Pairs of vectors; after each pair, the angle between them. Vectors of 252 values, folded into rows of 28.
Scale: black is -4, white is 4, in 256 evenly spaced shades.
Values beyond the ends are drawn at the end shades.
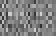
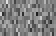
partly opposed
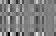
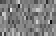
partly opposed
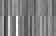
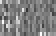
partly aligned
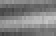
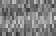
partly aligned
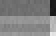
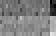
nearly parallel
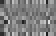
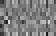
nearly parallel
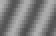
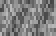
partly opposed
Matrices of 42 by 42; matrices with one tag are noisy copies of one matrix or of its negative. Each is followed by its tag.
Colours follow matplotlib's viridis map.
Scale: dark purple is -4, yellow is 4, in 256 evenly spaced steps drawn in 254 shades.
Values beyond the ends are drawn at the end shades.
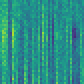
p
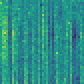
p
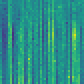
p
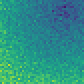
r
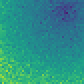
r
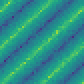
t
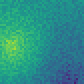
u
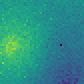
u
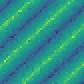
t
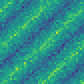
t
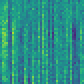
p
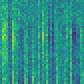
p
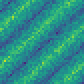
t
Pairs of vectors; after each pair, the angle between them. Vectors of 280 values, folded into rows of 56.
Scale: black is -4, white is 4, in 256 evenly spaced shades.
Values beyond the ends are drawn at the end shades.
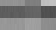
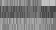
nearly parallel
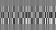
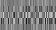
nearly opposite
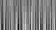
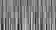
nearly parallel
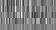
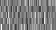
orthogonal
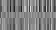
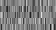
orthogonal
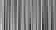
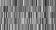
partly aligned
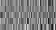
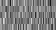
partly aligned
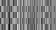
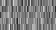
partly opposed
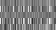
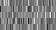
partly opposed
